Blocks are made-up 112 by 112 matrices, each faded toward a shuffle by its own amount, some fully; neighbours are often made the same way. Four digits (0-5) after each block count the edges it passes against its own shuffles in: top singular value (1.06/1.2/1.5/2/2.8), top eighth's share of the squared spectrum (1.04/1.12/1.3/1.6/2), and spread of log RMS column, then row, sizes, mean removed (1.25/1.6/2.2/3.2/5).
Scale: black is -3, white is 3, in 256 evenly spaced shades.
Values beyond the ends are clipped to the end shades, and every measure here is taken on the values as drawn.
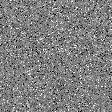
0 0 0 0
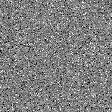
3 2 0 0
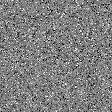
2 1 0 0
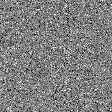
0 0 2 0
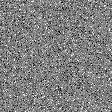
0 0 0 0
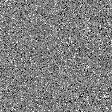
0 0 2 0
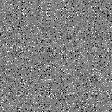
4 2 1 1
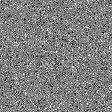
3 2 0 0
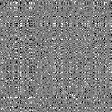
5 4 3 3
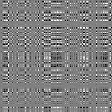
5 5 5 5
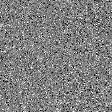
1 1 2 0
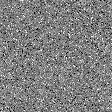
0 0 0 0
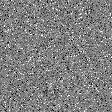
0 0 0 0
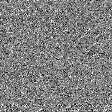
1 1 0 3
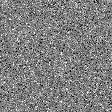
0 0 0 0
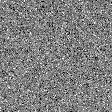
0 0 0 0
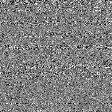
1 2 0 4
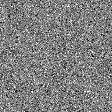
0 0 0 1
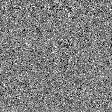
0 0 0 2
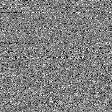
1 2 0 3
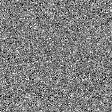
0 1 0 3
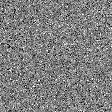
0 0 0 1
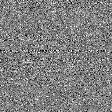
1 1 0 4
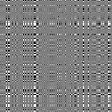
5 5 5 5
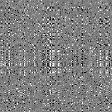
5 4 3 3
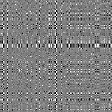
5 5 4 4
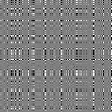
5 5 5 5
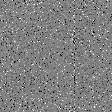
3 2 1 0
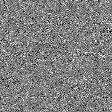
1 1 0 2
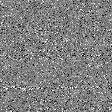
1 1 0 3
